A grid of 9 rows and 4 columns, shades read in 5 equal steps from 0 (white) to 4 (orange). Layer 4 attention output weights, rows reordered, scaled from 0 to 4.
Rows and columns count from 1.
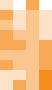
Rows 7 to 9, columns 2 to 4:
2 2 3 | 1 2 4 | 3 2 4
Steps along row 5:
same down up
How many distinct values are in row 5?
2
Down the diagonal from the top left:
1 1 2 1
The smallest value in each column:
1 0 2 0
